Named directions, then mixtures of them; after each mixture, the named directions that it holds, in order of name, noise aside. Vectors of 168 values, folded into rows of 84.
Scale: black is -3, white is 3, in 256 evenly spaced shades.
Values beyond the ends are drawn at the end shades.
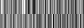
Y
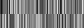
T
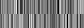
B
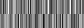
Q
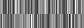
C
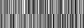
T, Y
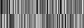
T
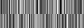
B, T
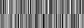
Q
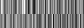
Y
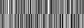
C, Q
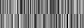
B, Q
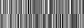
Q, Y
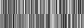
B, C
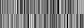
B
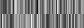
C, T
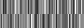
C, Q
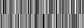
C, Q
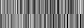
B, Y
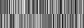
T, Y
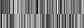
C, T
